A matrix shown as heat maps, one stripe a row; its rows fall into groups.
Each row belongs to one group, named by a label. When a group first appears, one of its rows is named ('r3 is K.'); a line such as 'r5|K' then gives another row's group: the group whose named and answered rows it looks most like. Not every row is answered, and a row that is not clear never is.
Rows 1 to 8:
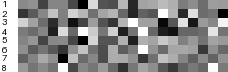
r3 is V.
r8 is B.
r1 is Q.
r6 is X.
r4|B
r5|Q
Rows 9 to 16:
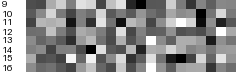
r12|B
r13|X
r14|Q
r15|B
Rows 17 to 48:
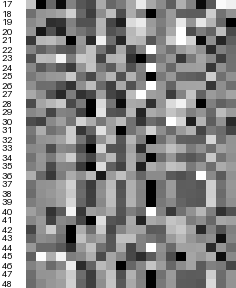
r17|V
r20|V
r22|X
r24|X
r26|X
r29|Q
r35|Q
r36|B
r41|Q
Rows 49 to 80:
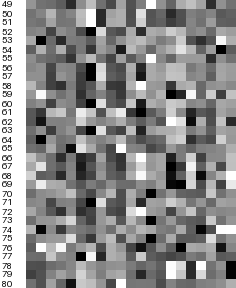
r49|X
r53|V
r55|X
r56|Q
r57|Q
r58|V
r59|V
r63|Q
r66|V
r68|V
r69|V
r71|Q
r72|V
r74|V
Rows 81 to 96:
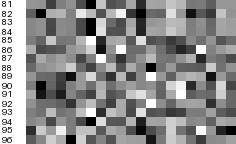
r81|Q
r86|B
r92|X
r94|Q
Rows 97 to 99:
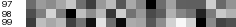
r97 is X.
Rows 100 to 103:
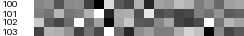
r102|B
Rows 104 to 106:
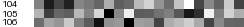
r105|B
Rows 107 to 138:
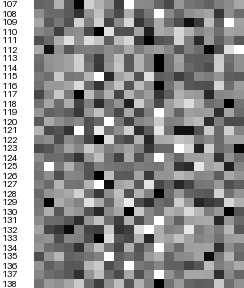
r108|X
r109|B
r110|Q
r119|X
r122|Q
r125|V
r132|V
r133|Q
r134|X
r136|B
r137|X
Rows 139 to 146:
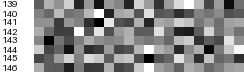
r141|Q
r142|B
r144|V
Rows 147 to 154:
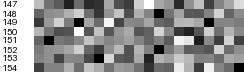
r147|V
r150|B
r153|Q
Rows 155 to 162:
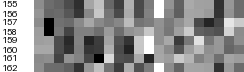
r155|X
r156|X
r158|V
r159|V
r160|V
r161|Q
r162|X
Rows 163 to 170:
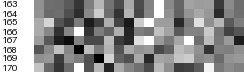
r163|X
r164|X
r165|V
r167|V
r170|B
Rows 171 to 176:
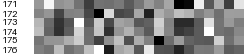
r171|V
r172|Q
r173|B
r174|B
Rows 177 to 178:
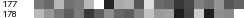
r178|V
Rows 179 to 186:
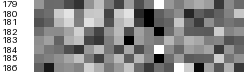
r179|X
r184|X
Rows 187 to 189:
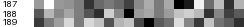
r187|V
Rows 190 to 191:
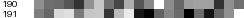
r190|X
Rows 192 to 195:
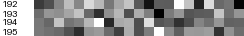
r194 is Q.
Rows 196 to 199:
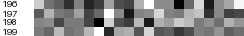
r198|Q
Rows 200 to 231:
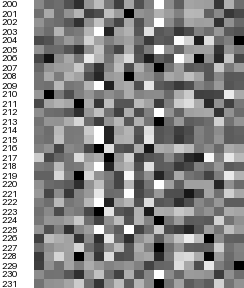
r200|X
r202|X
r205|X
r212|X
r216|Q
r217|B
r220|X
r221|B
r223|Q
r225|B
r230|X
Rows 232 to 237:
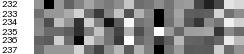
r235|X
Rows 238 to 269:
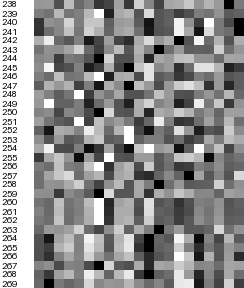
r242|V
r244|Q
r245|V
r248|B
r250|Q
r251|B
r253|B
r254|V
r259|Q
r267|Q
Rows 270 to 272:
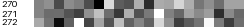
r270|Q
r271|X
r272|B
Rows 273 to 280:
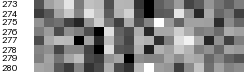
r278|Q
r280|V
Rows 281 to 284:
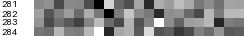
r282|B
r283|X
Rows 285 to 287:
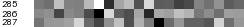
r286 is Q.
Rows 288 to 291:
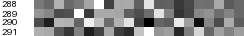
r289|B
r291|V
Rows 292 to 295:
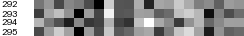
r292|Q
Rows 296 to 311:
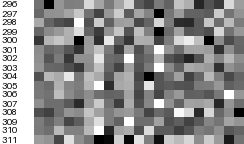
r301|X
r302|B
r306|B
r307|X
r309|B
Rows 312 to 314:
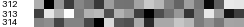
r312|V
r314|Q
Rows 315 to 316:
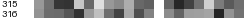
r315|B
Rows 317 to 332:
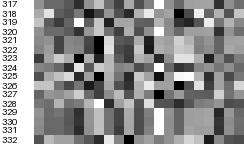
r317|X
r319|B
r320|X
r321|Q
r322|Q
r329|X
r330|X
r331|X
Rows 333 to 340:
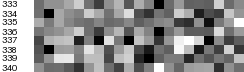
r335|V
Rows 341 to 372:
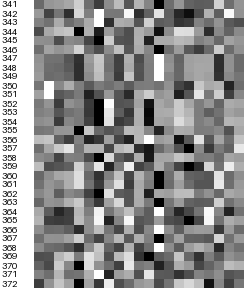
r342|B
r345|Q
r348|X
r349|X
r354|Q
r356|V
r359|B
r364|B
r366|X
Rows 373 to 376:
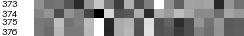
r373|X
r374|Q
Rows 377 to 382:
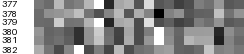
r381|X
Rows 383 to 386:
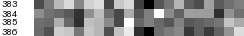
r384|X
